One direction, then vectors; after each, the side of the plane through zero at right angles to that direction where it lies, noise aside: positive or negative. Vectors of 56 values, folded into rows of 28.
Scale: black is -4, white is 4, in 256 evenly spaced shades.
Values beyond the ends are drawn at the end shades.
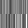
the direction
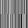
negative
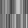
positive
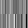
negative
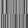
negative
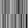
negative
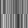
negative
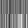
positive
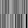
negative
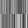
positive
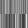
positive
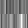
positive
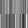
positive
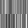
positive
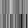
negative
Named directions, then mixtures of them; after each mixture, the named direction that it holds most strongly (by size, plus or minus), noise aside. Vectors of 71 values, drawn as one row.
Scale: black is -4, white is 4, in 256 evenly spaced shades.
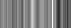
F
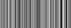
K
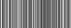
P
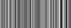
K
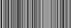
P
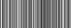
P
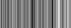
F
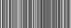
P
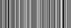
K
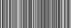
P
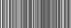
P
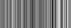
F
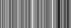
F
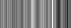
F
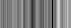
F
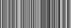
K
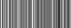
P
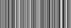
K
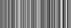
K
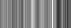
F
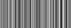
K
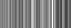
F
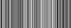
P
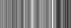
F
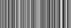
K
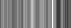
F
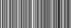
P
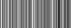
P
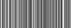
P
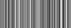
K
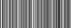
P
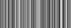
K
